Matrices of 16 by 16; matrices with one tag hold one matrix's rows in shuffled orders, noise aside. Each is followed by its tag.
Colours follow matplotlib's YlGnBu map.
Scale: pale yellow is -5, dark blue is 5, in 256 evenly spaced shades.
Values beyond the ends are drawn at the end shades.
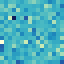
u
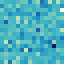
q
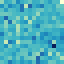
q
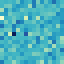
u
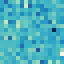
q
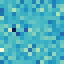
u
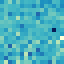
q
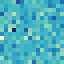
u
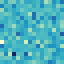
u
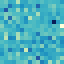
q
